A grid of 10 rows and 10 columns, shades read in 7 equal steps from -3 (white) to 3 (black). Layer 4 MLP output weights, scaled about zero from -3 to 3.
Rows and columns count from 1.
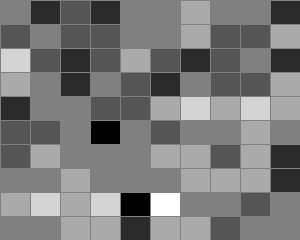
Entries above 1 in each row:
3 0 3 2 1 1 1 1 1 1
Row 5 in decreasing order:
2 1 1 0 0 -1 -1 -1 -2 -2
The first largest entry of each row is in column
2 1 3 3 1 4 10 10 5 5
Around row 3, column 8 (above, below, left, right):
1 1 2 0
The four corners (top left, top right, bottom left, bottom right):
0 2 0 0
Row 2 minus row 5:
-1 0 1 0 -1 1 1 2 3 0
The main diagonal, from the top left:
0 0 2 0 1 1 -1 -1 1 0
